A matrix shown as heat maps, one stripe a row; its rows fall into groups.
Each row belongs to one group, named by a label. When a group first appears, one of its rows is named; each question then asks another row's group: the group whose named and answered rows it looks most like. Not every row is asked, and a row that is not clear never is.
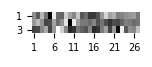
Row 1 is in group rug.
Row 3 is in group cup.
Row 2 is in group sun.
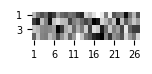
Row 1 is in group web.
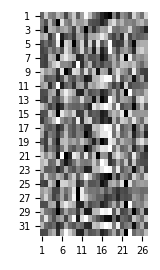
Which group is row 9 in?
rug
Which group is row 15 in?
cup
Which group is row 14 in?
web
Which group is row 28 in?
cup
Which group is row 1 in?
sun
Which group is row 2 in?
rug
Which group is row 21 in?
rug
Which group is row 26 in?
sun
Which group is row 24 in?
sun
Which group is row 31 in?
web
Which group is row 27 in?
sun
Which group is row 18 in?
web
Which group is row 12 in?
cup
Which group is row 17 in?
web
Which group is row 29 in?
web
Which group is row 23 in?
web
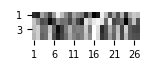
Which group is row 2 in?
web
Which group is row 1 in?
cup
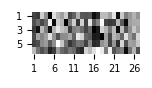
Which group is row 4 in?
sun
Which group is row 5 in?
cup
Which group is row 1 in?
cup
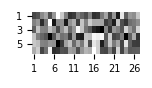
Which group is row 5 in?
rug
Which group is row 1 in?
cup
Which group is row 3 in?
sun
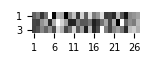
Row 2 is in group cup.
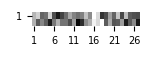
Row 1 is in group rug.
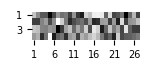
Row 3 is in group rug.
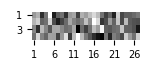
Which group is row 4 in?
sun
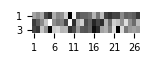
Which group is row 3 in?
cup
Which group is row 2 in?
sun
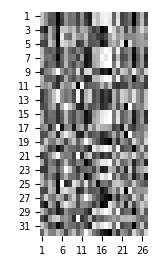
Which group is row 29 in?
web
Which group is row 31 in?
web
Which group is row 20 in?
web
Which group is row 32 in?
sun
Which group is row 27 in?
sun
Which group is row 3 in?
cup
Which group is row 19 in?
sun
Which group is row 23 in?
cup
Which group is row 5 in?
cup
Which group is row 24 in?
web
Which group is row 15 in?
web
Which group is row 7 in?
web
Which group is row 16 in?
web
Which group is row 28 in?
cup
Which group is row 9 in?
sun
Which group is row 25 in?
rug
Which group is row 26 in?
cup
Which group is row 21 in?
sun
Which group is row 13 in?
sun
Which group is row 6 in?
web
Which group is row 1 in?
web
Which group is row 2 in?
web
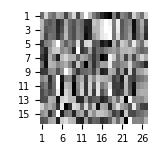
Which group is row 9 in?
cup
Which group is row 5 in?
sun
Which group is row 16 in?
cup
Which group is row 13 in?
cup
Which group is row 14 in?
rug
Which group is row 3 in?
web
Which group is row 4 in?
web
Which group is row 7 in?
cup
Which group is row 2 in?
web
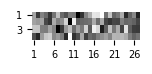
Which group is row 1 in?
web
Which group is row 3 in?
rug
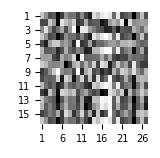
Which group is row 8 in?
rug
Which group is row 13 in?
web
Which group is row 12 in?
cup
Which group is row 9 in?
sun
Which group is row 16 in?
web
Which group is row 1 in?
web
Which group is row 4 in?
web
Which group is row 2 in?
cup
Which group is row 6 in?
web
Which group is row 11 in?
web
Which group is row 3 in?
sun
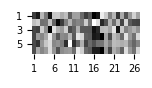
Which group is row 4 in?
sun
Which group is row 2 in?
rug
